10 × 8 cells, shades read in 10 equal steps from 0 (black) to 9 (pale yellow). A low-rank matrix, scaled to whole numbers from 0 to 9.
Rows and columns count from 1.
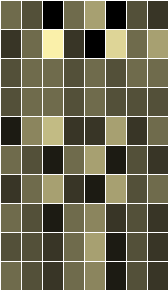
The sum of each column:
30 36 36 32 39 31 31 31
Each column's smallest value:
1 3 0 2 0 0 2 2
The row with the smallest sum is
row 1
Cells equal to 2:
15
